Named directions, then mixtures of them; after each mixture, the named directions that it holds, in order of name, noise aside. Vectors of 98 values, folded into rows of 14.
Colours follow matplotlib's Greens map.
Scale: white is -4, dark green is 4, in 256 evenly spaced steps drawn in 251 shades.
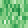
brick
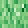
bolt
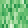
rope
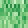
brick, rope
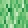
bolt, rope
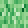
bolt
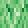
bolt, rope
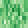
brick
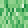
bolt, brick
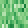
bolt, rope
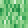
brick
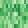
brick, rope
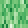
rope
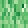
bolt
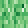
bolt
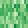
brick, rope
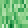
bolt, rope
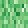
bolt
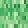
brick, rope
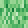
bolt, brick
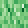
bolt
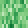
rope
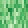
bolt, rope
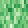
bolt, rope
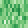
brick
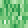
brick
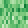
bolt, brick
